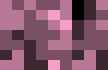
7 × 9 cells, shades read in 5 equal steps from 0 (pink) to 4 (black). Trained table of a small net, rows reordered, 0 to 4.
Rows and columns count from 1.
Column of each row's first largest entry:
7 7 7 2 3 1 3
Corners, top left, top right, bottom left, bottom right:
1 1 1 3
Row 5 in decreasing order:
3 2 2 2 2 2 2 1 1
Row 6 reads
3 1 3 2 2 2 3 1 3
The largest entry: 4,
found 2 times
